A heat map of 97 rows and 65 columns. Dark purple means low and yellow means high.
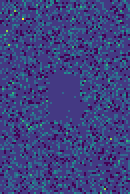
There is no seam. On average the colour sits 20% of the way up the scale. No row or column stands out. The halves do not mirror each other. The texture is fine-grained noise. An odd patch, calmer than its surroundings, sits in the centre.
